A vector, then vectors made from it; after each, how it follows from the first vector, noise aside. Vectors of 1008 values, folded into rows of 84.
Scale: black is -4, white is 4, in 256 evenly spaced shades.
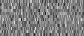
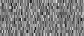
negated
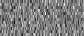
negated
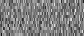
wrapped around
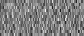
wrapped around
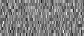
wrapped around
